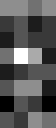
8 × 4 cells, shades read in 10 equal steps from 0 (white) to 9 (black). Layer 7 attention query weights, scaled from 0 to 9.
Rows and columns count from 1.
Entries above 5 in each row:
0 4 4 1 4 2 4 2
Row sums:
17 28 28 16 27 22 31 22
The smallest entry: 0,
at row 4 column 2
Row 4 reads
5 0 3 8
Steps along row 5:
down down same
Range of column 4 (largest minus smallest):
5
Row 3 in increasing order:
6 7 7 8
